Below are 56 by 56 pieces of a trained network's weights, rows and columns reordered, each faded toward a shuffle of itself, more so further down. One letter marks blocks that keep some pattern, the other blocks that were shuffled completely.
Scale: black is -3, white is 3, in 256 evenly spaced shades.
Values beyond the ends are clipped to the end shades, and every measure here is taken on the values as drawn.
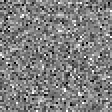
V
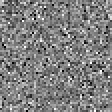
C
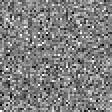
C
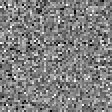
C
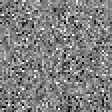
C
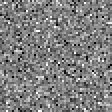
V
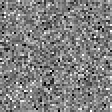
V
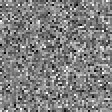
C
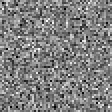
C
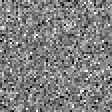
V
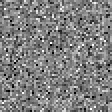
V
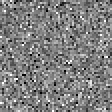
V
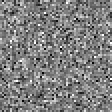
C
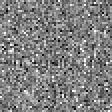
C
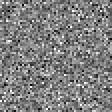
V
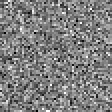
V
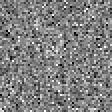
V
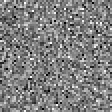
V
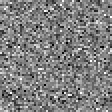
V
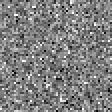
V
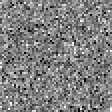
V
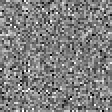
C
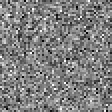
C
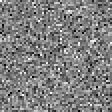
V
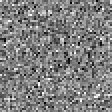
C
